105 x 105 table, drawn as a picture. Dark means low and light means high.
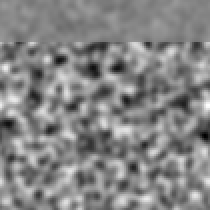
Overall the values sit about 50% of the way up the scale. No overall slope runs across the table. Neither half mirrors the other. There are no regular stripes. A horizontal seam about 20% of the way down splits the table, and the top part is calmer. The field is mottled with small blotches. No lone cell stands out from its neighbours. No row or column stands out.
